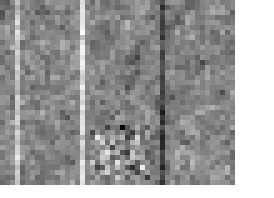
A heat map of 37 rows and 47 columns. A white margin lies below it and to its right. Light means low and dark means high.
On average the colour sits 50% of the way up the scale. Values change most from cell to cell in the bottom middle. Columns 4, 17 and 33 stand out from the rest. Streaks run downward. In the bottom middle lies a patch that is rougher than the rest.
